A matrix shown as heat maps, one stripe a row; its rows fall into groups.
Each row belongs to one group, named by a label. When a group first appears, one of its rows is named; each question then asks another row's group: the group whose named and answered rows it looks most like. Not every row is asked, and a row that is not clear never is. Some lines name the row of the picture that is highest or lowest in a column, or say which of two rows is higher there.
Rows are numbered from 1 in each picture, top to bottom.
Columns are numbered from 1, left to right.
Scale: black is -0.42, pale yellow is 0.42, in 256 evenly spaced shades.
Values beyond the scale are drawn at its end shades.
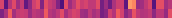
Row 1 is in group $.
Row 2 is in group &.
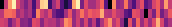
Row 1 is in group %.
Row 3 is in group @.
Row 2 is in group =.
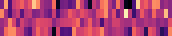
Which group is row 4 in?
=
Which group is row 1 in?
@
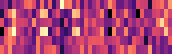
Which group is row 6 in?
$
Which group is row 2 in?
%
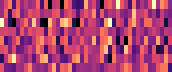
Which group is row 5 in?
@
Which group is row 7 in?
%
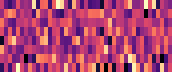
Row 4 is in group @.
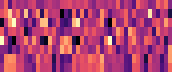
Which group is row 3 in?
%
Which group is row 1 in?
@
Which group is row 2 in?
$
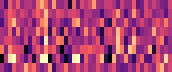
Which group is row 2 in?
&
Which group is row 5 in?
&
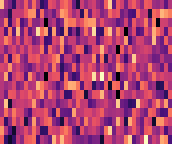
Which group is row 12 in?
@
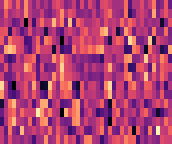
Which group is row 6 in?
=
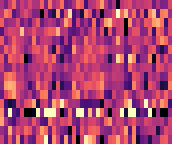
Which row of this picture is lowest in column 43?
12
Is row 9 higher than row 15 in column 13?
Yes
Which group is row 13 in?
$
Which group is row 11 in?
%
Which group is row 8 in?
$
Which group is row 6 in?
=
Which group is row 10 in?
=
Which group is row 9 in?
=
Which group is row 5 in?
$
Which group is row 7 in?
$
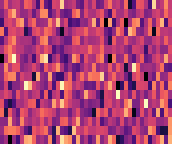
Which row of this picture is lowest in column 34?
13
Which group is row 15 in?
=
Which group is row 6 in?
=
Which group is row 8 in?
&
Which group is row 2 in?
%
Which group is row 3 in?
&
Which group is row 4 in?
$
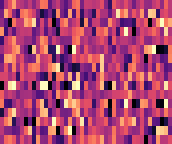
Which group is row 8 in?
&
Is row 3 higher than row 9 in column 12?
Yes
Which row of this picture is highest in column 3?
10
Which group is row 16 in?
=
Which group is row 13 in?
%
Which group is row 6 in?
=
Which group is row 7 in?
=
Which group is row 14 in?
$
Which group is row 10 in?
%
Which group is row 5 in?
%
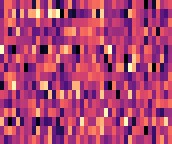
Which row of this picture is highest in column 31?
8
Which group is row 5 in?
=
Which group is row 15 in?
=
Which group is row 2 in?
&
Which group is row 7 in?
&
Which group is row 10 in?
%
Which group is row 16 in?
$
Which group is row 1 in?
=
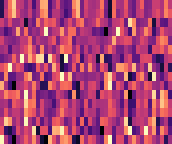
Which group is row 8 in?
$
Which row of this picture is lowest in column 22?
14
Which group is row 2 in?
%
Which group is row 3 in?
$
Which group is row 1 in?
%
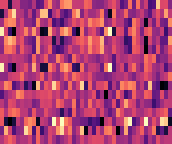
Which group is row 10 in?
$
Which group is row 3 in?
=
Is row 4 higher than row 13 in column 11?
No
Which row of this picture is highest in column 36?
15
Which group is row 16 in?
=
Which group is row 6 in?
=
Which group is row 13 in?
$
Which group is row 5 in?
=
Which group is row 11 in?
&
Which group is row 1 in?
@
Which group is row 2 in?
%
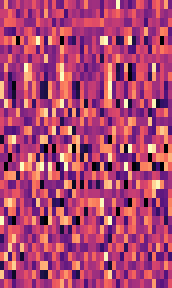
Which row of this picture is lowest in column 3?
18
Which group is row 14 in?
$
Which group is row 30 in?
%
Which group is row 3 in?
=
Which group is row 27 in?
%
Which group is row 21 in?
@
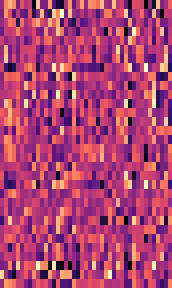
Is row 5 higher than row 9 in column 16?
No
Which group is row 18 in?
=
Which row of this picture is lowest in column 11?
31
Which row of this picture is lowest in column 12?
31
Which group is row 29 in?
&
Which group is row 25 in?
&
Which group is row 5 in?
$
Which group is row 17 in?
=
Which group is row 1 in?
=
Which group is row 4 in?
&
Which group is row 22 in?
%
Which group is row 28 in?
&
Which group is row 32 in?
=
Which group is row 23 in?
@
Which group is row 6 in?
@
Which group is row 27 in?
=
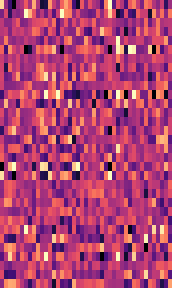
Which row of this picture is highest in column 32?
12
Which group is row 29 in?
&
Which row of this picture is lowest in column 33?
26
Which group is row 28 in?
=
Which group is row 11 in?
&
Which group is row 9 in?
@
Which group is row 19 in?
%
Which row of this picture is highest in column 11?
19
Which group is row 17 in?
$
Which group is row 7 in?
@
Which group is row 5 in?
@
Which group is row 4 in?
@
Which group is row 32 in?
=
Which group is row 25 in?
$
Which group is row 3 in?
@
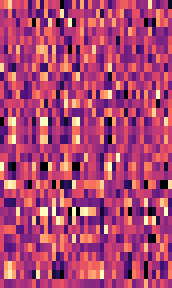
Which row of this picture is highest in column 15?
25
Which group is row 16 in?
%
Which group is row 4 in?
$
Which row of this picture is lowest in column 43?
1
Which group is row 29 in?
@
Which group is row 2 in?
&
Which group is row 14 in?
%
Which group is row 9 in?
%
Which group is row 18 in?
@
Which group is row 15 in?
%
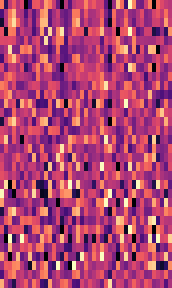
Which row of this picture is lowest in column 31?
21
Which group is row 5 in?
&
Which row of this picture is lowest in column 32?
26
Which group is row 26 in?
$
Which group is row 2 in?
%
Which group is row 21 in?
@
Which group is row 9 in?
=
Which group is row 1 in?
$
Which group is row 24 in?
%
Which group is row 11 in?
$
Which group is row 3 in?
%
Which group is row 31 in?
%
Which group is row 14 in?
%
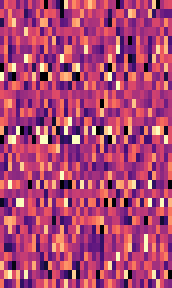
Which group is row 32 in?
@
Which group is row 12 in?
&
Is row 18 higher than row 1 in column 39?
No
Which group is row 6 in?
@
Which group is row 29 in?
@
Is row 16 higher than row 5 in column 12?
Yes
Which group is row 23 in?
&
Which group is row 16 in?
%
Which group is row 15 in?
@
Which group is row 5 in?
@
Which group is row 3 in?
%
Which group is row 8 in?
%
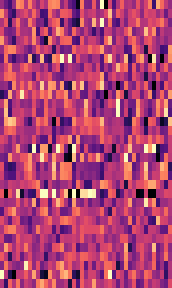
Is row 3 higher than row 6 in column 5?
Yes
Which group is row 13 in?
@
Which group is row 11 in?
&
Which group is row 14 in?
=
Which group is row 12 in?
@
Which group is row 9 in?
=
